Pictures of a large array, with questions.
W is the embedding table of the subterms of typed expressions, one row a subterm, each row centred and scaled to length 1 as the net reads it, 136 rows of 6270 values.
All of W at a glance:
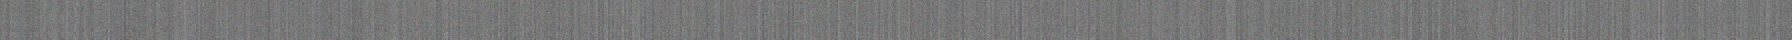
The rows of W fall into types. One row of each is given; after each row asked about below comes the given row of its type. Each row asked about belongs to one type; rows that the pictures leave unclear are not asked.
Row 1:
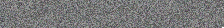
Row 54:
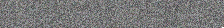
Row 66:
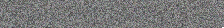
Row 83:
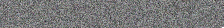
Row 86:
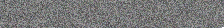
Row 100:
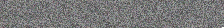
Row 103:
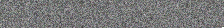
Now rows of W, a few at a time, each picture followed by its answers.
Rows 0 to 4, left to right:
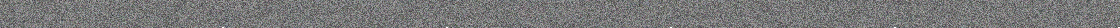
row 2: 86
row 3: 100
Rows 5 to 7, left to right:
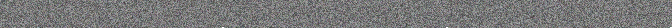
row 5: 103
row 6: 66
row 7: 66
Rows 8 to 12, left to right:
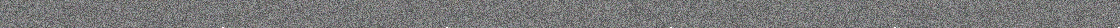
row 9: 1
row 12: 100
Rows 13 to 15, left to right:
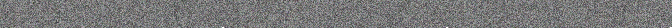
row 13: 83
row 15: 54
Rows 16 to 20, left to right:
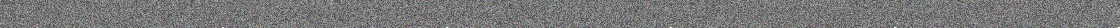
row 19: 1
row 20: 86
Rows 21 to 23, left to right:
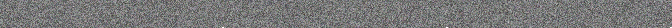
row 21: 86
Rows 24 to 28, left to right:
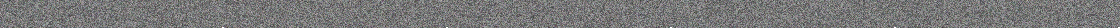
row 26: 100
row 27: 1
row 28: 66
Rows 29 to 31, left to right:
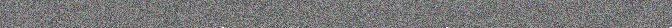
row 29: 54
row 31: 100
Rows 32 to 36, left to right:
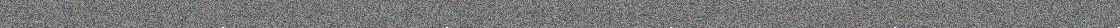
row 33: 100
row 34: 66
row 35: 1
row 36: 100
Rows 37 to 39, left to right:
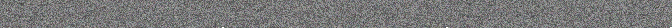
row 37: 103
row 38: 66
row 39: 66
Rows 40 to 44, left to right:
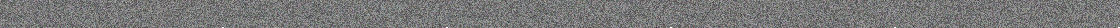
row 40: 103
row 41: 100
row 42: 100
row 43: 86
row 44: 54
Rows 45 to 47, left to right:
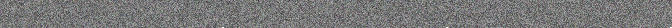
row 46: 83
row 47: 86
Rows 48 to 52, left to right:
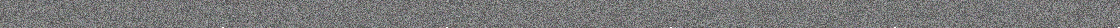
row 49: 103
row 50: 103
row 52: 100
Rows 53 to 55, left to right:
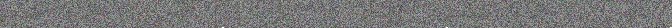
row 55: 100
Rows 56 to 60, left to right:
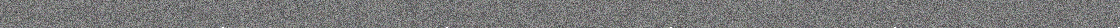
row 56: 83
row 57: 83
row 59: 83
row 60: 86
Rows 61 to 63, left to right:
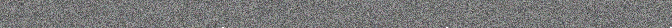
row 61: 103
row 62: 1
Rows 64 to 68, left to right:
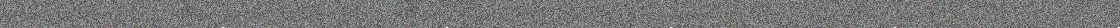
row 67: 86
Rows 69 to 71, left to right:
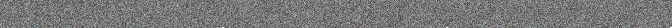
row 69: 103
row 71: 1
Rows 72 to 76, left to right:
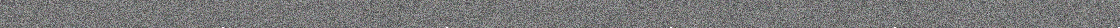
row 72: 103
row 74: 1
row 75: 54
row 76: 66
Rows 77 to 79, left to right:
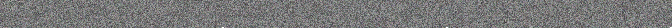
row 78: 100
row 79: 83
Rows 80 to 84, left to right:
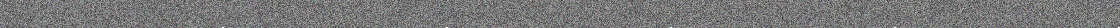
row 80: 86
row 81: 103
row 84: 1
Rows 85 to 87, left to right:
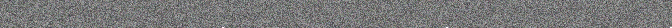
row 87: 1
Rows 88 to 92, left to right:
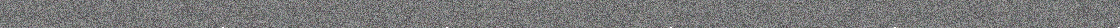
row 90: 86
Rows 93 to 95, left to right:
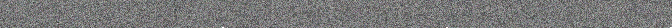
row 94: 66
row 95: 103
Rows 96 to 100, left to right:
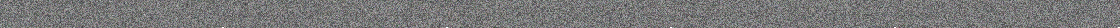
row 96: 103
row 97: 103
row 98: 66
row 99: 66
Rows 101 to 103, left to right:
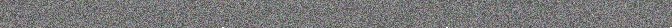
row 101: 66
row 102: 1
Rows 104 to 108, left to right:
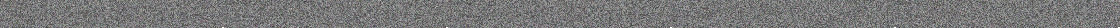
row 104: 66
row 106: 66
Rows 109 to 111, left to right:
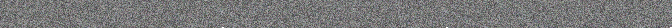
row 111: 100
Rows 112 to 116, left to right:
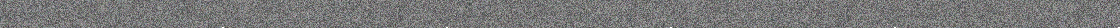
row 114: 103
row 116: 100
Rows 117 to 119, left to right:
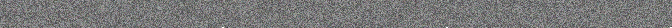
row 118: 1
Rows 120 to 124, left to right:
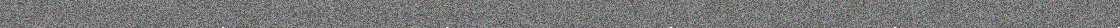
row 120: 1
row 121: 66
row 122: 86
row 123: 1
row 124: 1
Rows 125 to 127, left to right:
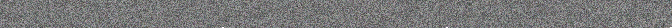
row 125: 103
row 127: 103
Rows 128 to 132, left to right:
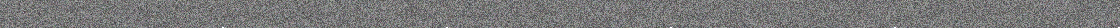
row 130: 100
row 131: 86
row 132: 1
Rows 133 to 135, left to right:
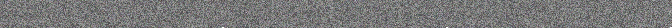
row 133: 100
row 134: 66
